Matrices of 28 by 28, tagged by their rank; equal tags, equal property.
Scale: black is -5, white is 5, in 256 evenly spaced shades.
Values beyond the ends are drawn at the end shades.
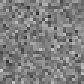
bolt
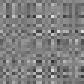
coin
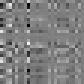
coin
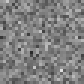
bolt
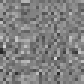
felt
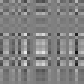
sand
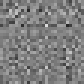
felt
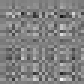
coin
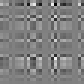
sand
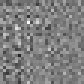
felt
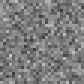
bolt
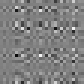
coin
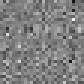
felt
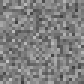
bolt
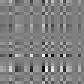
sand
